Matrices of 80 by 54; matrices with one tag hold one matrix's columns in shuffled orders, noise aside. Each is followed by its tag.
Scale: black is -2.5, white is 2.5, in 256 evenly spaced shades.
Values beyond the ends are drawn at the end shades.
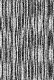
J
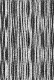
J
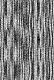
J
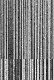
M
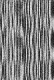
J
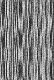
J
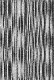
J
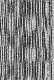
J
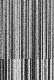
M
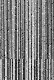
M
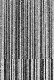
M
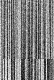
M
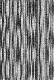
J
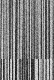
M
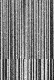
M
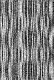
J
